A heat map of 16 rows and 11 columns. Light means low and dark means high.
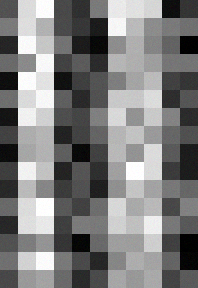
Histogram: flat. Slope: none. Stripes: upright, repeating 2 times. Average level on the scale: 50%.
